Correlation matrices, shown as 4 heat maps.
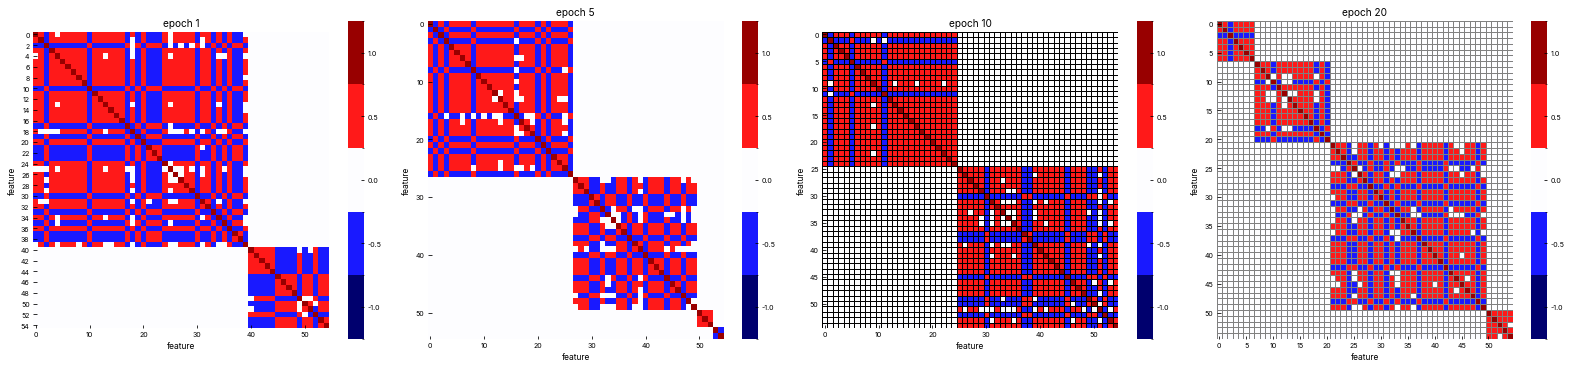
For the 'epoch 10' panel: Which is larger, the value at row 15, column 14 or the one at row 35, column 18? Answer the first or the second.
the first
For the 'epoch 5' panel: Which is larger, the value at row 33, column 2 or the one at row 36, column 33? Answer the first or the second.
the first
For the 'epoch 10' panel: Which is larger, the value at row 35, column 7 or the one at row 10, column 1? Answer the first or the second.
the first
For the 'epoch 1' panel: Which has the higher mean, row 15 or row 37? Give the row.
15
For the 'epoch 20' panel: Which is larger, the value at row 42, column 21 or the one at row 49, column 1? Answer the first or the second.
the second
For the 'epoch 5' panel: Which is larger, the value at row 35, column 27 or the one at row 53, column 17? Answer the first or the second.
the first
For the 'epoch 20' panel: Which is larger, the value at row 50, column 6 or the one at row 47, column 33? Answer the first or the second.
the first
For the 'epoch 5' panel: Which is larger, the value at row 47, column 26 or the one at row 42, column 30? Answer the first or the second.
the first
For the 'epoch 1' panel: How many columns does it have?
55
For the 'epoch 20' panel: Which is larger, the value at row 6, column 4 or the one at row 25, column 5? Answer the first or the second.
the first
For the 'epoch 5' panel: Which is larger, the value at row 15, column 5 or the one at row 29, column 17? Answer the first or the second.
the first
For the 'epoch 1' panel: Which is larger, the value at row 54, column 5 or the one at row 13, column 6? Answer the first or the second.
the second
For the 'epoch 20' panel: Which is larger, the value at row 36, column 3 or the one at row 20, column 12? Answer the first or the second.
the first
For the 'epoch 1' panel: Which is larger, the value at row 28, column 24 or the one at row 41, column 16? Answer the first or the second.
the first
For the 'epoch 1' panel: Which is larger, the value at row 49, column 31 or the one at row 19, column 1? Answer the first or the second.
the first
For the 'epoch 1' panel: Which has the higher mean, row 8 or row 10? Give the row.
8
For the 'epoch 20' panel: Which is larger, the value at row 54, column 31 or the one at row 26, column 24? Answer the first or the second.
the first
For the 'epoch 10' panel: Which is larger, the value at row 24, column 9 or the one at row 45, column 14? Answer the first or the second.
the first
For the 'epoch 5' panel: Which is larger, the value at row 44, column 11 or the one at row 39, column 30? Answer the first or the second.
the first
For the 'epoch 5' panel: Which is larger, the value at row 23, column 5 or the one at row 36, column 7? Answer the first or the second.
the first
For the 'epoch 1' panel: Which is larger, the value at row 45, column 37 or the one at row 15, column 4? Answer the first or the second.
the second
